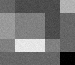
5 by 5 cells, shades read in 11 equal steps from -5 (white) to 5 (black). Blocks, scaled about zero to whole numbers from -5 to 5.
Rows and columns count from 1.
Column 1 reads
1 -1 -1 0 1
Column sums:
0 -1 -1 7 6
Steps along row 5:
same same same up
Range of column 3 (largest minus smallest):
6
